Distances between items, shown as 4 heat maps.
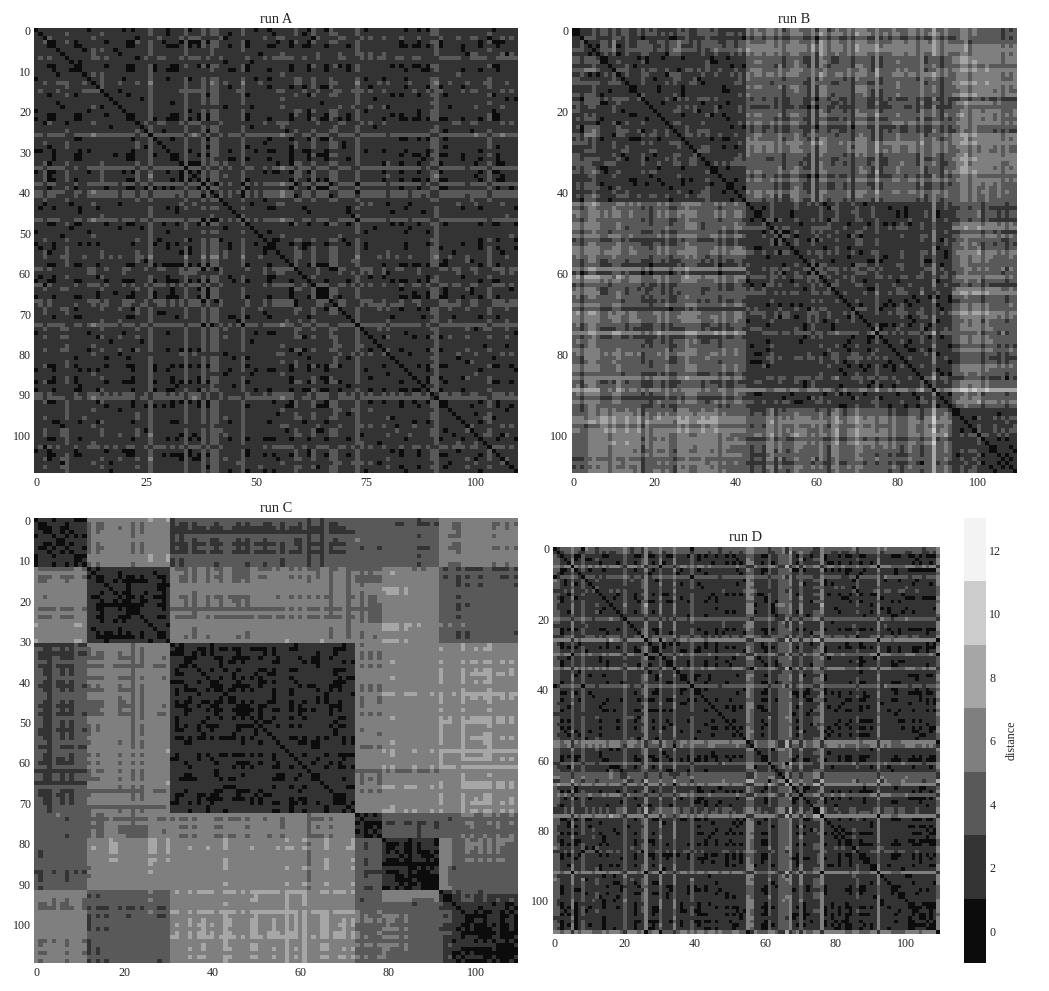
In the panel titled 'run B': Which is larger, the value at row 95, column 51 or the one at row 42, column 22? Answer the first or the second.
the first
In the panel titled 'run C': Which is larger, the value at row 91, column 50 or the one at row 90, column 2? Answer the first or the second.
the first
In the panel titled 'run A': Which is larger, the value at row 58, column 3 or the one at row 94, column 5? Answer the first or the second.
the second
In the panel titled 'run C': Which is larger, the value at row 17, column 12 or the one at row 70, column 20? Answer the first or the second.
the second
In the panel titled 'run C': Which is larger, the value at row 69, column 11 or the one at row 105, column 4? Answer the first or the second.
the second
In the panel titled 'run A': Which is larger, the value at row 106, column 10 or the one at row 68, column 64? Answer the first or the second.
the second
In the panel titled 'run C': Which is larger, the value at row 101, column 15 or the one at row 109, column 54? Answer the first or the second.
the second
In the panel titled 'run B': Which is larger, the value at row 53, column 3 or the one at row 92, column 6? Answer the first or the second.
the second
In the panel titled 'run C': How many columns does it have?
110
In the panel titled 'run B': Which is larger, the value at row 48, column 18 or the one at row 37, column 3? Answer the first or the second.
the first
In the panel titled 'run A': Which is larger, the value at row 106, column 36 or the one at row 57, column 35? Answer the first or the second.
the second
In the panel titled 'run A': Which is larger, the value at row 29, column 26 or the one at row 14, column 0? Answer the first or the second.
the first
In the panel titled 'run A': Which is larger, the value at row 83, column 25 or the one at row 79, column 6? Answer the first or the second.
the second
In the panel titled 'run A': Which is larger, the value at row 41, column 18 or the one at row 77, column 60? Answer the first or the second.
the first
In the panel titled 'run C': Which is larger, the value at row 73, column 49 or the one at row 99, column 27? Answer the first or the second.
the first
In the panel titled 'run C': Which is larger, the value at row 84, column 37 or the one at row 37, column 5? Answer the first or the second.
the first
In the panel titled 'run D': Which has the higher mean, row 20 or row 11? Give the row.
20
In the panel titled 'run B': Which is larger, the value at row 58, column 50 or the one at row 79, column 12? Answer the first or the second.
the second
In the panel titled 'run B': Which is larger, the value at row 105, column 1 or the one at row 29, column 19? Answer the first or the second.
the first
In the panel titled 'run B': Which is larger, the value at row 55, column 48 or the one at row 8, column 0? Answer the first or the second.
the second
